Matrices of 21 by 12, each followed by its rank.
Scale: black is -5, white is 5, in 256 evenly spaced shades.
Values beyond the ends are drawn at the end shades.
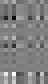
one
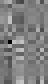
two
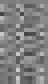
two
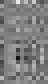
two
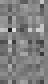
two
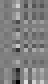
one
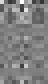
two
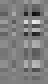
one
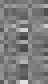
two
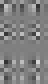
one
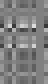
one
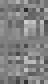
two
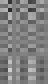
one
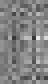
two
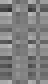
one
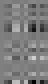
one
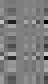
one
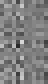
two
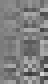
two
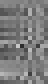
two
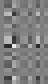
one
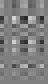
one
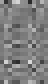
two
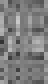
two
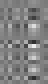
one
